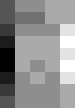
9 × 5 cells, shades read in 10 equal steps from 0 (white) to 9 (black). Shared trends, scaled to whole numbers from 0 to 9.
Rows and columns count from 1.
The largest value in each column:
9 5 5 4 3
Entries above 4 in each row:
1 3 1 1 1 1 1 1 1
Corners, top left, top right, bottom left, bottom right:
6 3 6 3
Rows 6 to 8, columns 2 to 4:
3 4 3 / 4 3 4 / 4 4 4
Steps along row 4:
down same same down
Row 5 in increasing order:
1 3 3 3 9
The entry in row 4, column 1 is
8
